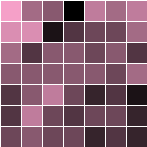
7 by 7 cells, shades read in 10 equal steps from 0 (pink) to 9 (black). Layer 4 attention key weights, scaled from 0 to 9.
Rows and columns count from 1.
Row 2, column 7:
3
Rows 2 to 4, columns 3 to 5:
8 6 5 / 4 4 5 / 4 4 4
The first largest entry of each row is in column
4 3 2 6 7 7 5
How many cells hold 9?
1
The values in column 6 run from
3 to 6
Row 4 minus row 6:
-2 2 -1 -2 -1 0 -4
